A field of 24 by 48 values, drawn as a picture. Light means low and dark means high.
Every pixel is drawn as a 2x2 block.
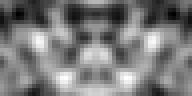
Ninth with the lowest average: bottom middle. Stripes: none. Grain: blotchy. Average level on the scale: 50%. Mirror symmetry: left to right. Lone odd cells: none. Histogram: bell-shaped.
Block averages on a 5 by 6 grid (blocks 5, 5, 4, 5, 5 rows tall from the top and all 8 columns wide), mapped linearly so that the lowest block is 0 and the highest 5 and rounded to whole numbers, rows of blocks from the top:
5 4 4 4 4 5
3 1 3 3 1 3
2 1 2 2 1 2
2 1 1 1 1 2
2 2 0 0 2 2
